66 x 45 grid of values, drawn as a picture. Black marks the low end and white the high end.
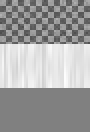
It is made of 3 by 1 panels. Panel 1,1: middling, checkered, strong in contrast. Panel 2,1: very high, streaked downward, faint in contrast. Panel 3,1: middling, flat.
